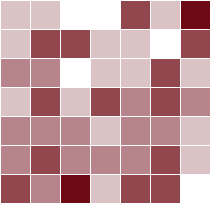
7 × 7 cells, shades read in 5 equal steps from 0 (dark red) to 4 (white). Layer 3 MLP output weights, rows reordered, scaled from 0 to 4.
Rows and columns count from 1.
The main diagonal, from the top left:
3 1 4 1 2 1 4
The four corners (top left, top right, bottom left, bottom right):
3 0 1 4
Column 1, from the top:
3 3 2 3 2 2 1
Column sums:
16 12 16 19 14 13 16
